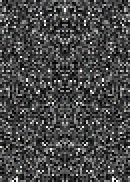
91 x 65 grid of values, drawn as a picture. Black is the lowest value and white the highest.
No seam splits the table. Most values sit low, with a long tail of high ones. The left and right halves mirror each other. There is no overall slope. There are no regular stripes. Overall the values sit about 30% of the way up the scale. Fine speckle covers the field. No row or column stands out.
